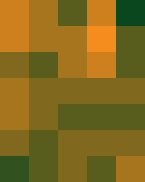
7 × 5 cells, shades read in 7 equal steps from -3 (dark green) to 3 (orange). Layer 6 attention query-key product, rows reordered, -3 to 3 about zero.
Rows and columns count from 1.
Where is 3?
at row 2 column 4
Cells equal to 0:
11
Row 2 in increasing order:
-1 1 1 2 3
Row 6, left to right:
0 -1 0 0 0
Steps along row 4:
down same same same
